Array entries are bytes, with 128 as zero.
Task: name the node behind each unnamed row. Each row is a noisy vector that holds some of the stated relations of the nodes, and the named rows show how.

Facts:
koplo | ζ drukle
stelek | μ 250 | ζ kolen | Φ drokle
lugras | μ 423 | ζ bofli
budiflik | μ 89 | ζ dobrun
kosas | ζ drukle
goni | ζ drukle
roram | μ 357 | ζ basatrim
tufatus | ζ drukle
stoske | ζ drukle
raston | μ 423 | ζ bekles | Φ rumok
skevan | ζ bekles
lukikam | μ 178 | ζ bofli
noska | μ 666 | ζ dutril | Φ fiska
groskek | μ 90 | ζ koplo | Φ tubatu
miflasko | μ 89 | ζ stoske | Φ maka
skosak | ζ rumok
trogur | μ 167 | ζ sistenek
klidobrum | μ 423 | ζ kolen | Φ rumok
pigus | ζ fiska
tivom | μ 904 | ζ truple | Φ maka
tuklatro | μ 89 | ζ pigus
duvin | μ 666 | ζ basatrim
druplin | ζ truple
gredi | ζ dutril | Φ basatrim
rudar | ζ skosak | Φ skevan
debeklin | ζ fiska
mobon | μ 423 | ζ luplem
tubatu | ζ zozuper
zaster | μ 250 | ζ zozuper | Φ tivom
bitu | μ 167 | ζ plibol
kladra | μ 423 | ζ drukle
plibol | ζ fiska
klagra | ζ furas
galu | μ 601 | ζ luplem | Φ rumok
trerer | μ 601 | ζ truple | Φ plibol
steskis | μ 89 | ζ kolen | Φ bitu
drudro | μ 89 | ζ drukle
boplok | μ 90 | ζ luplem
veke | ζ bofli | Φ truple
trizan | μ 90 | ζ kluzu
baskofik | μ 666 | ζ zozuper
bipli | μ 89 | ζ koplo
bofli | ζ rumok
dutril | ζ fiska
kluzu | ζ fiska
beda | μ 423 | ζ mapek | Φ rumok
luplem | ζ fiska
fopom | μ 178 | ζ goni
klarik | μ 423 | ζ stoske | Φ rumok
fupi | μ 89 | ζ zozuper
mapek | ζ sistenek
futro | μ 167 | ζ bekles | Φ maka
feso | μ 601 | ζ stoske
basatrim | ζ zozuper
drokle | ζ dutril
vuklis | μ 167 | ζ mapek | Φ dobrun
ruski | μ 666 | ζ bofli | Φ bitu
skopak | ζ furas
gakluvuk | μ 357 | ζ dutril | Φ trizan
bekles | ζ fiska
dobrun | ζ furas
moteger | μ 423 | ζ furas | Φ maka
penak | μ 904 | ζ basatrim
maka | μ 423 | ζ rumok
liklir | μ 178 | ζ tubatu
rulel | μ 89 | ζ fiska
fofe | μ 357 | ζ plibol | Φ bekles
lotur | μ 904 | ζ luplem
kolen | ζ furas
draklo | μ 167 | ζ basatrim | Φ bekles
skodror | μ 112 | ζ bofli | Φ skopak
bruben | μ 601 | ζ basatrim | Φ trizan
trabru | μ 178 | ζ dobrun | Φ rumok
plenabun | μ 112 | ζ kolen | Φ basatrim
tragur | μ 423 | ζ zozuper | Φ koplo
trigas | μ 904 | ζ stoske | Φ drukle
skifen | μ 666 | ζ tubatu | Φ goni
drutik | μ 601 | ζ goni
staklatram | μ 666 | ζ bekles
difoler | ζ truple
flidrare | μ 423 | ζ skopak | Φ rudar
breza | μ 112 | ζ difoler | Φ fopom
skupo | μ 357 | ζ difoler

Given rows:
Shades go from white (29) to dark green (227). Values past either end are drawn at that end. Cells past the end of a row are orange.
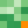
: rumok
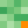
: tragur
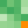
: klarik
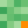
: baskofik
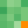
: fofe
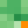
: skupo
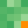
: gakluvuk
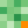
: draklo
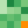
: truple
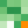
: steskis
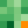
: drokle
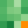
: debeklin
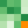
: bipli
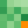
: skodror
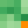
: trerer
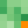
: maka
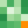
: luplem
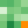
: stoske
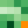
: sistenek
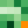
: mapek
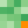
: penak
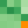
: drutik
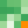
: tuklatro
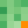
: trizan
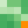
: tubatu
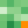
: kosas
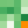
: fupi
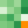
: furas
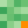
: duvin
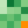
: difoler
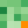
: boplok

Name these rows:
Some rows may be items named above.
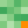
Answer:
tragur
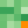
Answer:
bruben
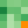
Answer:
galu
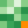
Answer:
bofli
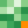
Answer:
bofli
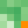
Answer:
klidobrum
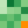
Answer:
difoler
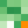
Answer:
steskis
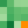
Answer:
tufatus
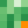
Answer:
veke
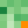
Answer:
mobon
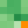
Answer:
skupo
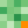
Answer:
draklo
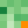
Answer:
mobon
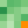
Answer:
lotur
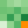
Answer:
lukikam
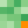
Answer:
penak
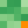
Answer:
breza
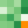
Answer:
kolen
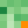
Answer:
mobon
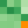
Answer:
feso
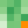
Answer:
fopom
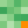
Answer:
tragur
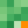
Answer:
druplin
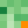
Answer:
mobon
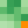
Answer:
tivom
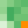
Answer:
trabru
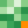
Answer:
bofli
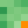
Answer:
staklatram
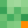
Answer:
ruski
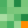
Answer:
beda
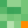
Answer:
stelek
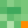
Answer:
plenabun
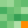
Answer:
roram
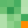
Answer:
trigas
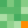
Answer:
groskek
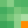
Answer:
noska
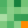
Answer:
vuklis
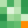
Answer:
luplem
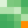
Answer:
basatrim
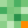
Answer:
draklo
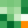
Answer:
dutril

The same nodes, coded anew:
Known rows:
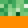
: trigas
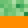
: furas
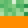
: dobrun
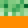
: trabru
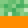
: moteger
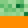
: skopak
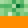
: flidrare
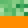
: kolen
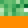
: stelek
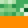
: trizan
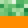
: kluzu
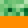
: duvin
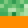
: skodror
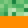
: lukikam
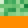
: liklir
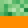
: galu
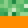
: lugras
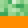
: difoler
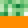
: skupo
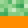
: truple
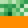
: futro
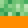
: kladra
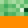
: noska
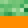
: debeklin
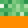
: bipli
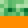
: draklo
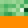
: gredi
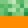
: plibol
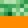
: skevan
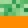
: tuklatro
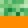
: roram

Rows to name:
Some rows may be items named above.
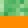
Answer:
fupi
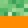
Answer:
maka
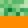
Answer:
roram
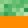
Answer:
rulel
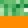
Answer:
stelek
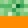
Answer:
flidrare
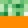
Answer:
skupo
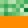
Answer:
gakluvuk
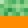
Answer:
tragur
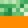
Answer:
raston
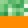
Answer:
tivom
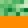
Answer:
penak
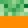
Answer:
budiflik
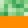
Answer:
trerer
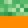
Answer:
boplok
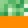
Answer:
tivom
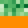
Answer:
steskis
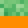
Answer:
zaster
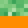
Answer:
maka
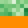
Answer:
dutril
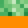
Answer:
luplem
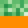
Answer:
fofe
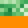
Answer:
raston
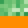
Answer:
mapek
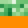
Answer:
bekles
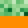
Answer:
basatrim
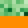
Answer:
basatrim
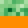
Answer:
bruben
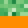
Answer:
lugras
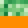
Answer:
fopom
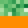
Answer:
klidobrum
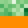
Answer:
dutril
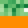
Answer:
plenabun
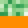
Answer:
breza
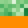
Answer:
dutril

